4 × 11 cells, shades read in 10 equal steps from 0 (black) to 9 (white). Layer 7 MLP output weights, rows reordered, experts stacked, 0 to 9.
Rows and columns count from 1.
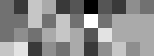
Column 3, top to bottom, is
7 7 4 2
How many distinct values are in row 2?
4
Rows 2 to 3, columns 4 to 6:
4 7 4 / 6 7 6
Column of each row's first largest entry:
3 7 8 2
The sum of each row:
38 61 61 57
